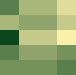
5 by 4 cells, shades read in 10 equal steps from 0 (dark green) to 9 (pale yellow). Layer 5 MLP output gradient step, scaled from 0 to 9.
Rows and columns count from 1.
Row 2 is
6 5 5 7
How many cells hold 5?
4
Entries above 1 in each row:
4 4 3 4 4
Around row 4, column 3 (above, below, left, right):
7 4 5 4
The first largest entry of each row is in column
4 4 4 2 1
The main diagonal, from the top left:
3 5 7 4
